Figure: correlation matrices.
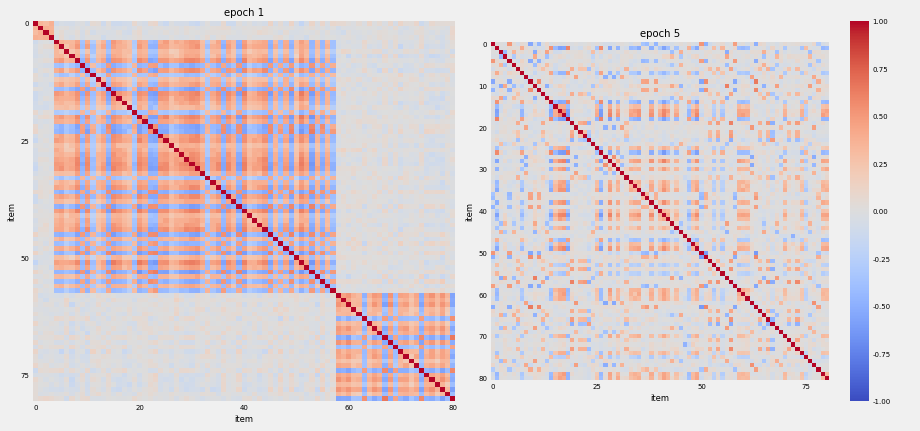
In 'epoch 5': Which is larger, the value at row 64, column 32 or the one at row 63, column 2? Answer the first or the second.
the first
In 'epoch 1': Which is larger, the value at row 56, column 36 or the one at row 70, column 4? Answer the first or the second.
the second
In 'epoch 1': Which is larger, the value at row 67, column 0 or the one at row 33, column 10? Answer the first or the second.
the first
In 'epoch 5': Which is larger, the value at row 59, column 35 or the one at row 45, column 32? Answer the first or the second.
the first
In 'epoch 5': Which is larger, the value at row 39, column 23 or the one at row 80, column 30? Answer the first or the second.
the second
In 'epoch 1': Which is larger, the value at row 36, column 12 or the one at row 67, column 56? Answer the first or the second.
the second
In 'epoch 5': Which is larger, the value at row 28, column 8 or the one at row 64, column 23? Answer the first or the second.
the first
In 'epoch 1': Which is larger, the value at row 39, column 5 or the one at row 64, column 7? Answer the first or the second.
the second
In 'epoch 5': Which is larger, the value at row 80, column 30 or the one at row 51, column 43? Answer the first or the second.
the first
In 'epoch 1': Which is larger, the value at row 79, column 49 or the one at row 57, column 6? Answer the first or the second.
the first
